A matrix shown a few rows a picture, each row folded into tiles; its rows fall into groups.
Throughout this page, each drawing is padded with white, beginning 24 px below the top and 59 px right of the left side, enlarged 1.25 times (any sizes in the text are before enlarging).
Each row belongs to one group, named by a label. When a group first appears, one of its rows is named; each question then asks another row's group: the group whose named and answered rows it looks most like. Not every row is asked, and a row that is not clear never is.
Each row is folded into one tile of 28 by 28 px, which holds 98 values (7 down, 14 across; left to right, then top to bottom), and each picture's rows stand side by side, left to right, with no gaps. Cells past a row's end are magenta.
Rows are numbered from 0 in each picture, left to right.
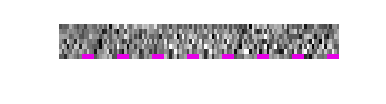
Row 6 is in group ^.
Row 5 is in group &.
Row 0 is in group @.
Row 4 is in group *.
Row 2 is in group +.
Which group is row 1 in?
&
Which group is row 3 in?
*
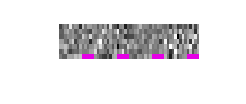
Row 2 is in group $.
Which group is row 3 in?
*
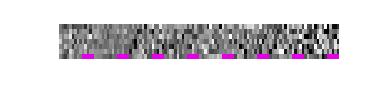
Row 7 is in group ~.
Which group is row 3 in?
+
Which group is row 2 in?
&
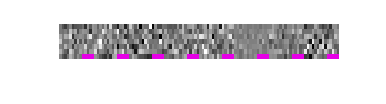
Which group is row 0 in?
*
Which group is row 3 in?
&
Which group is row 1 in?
^
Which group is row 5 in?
*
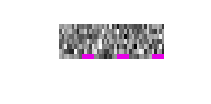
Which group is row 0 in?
^
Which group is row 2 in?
&
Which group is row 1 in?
^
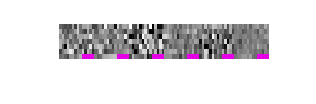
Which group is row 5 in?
&
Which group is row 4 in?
+
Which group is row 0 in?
&
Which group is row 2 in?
~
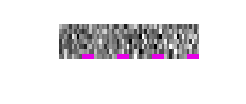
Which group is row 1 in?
^
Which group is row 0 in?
+
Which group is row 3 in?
*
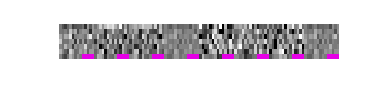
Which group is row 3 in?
*
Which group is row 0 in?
*
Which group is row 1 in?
+
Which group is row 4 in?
~
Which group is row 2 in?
+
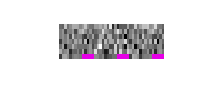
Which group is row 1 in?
^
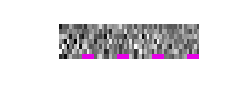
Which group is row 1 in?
+
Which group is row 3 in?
&
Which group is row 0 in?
@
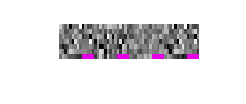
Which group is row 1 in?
+
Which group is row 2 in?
$
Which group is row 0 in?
~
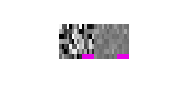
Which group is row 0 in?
~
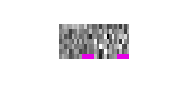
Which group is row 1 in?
*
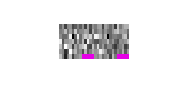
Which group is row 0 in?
*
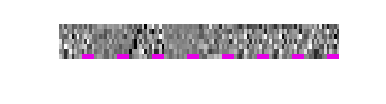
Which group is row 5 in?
*
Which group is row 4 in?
$
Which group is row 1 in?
+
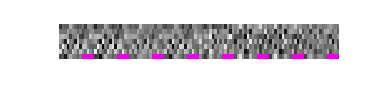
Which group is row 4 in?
*
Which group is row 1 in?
@
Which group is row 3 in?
@
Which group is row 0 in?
@
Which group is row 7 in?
+
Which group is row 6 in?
+
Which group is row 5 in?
+
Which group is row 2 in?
@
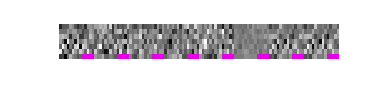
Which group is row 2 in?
*
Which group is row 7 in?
@
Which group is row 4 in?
^
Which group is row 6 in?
@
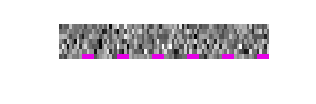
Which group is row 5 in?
^
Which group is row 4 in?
@
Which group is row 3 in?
^
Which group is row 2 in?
^
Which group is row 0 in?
@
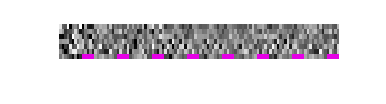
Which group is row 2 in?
&
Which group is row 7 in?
^
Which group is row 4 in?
@
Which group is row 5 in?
&
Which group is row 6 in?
@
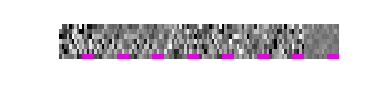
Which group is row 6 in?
&
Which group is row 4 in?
~
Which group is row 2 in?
@
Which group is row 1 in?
@
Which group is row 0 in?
~
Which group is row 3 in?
^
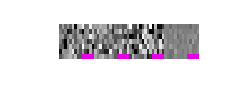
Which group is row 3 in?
*
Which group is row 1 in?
^
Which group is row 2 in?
~
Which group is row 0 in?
&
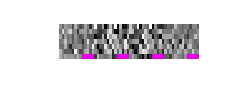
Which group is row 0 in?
^
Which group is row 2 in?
~
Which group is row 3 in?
@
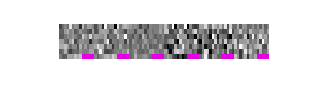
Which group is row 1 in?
$
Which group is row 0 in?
$
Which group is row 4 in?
+
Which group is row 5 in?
*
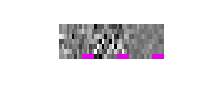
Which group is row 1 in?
@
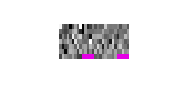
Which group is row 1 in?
@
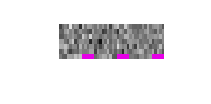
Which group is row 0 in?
$
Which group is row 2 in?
&
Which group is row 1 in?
&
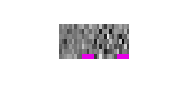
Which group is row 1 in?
+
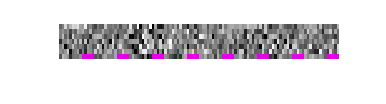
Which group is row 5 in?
+
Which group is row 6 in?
@
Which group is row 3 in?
^
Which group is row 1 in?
@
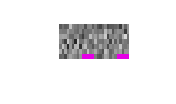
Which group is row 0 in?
@
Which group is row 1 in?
*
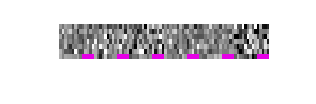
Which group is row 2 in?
&
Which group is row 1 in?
*
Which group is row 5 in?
~
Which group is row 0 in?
^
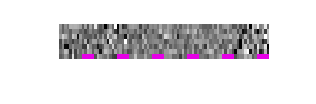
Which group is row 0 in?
+
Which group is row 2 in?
+
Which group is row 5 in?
&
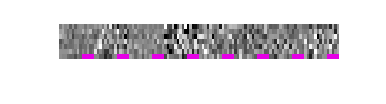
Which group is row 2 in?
*
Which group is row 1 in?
^
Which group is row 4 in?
$
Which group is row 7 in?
*
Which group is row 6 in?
@
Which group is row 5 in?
+
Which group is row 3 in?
~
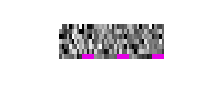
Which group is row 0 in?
~
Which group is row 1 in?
^
